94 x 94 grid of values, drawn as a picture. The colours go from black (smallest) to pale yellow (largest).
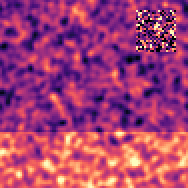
The field is mottled with small blotches. Values change most from cell to cell in the top right. A horizontal seam about 70% of the way down splits the table, and the bottom part is higher. An odd patch, rougher than its surroundings, sits in the top right.
